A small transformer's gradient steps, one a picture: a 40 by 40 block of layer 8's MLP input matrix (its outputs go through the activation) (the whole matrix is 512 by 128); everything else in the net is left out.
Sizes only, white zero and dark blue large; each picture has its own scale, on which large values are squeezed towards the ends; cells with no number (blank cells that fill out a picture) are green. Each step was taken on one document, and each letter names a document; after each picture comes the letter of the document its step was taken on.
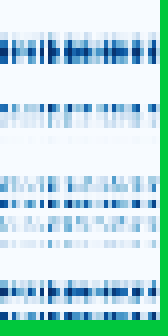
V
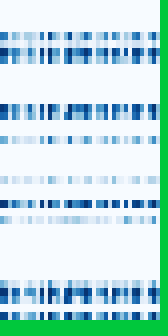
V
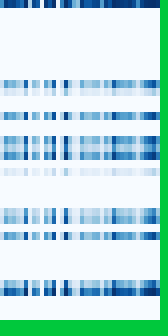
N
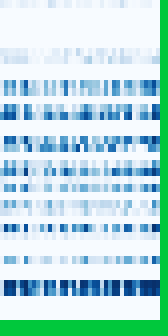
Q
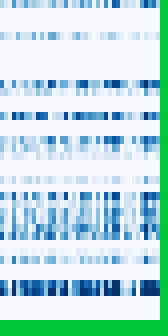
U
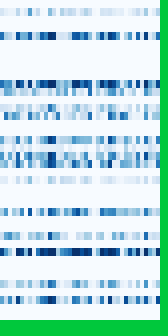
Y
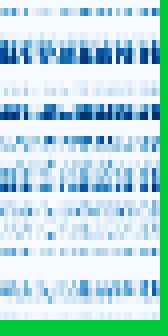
Q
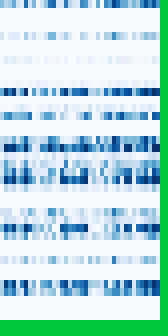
Q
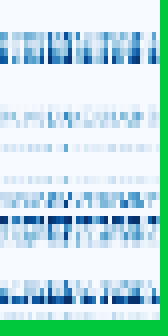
V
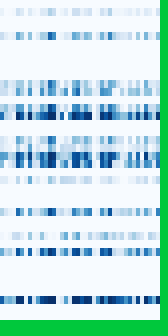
Y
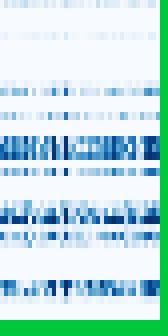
N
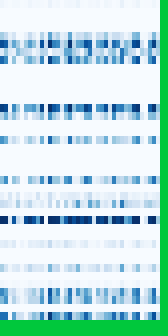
V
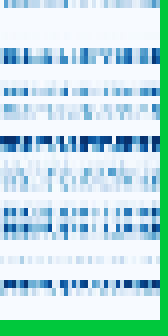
Q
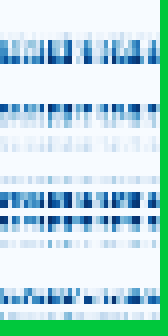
V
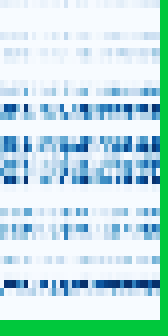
Q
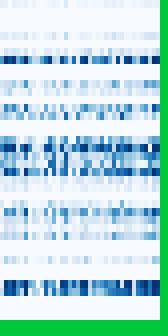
Q
